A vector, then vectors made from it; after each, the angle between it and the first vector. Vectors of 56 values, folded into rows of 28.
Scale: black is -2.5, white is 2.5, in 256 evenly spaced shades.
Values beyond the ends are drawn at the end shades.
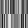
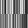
orthogonal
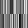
orthogonal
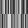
nearly parallel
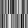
nearly parallel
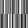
partly aligned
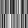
nearly parallel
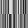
orthogonal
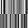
orthogonal
